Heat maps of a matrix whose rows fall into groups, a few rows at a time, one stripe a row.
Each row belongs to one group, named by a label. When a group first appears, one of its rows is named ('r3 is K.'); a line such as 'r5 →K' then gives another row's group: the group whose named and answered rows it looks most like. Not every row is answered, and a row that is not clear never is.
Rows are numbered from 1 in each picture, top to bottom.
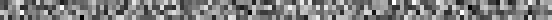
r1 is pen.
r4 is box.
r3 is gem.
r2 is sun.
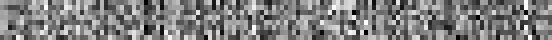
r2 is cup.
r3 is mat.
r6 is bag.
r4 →gem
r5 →bag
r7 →gem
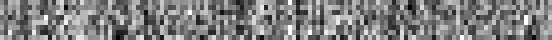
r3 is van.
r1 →van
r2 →sun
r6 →sun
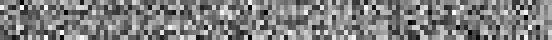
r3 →sun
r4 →box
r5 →van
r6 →pen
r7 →sun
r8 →cup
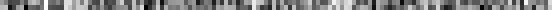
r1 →cup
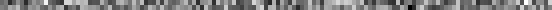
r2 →van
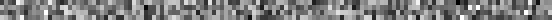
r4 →gem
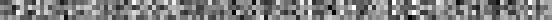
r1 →pen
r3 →pen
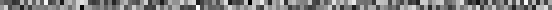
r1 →cup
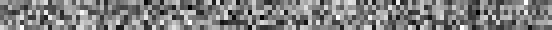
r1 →gem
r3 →cup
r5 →van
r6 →gem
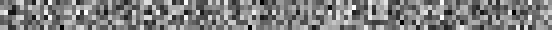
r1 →pen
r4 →pen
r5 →box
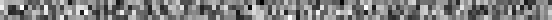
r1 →gem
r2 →cup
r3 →cup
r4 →sun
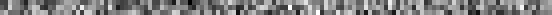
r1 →sun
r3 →gem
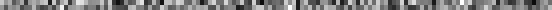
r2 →sun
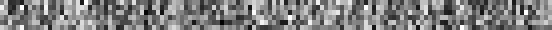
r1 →cup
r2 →cup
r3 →bag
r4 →sun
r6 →gem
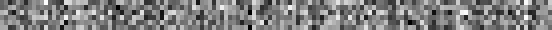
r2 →sun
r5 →sun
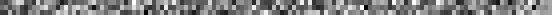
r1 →pen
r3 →van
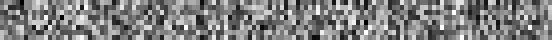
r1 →mat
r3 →van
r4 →cup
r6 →pen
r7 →bag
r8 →mat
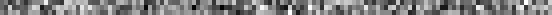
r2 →van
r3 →van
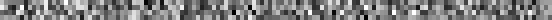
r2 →cup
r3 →pen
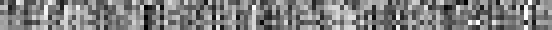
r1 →pen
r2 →bag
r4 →gem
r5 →box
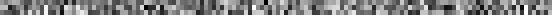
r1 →sun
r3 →cup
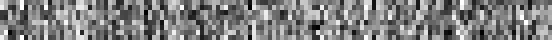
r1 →gem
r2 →cup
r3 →van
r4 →van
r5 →mat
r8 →cup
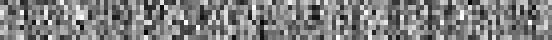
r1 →sun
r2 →bag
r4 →mat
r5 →pen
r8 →pen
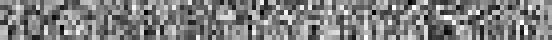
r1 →van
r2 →pen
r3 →box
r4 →sun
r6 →bag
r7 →bag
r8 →bag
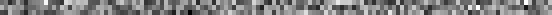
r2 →mat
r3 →sun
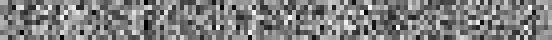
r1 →bag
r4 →sun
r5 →box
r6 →gem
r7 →mat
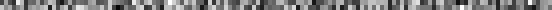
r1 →pen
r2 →mat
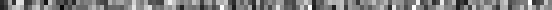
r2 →pen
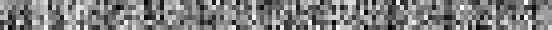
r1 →gem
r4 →bag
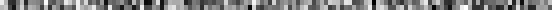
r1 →cup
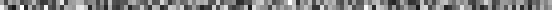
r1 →sun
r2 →cup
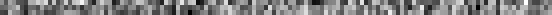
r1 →mat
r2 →sun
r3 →sun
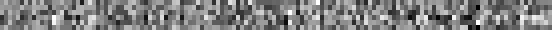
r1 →gem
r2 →gem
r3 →sun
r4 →van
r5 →van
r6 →gem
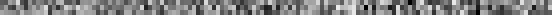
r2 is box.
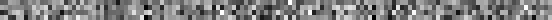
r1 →van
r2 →gem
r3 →pen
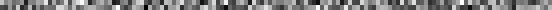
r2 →van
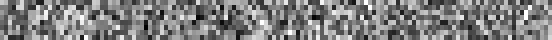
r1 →bag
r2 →pen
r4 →mat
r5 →van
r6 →van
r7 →sun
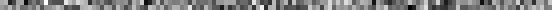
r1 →box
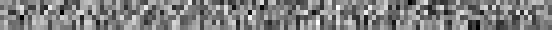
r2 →pen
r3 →bag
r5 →gem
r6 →gem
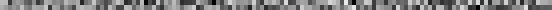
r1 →bag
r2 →gem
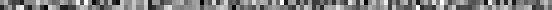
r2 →pen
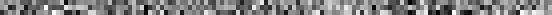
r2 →box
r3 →van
